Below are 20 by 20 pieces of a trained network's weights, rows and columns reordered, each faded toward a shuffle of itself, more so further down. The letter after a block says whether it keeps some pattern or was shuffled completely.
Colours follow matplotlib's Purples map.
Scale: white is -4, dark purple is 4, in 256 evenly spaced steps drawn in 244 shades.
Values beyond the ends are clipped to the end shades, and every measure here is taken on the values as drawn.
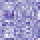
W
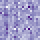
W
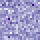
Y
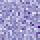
Y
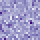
Y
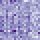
W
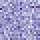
Y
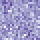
Y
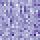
W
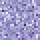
Y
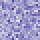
Y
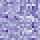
W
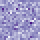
Y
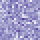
Y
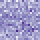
W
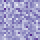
W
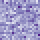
Y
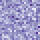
Y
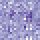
W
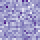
Y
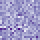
W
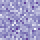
Y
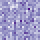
W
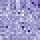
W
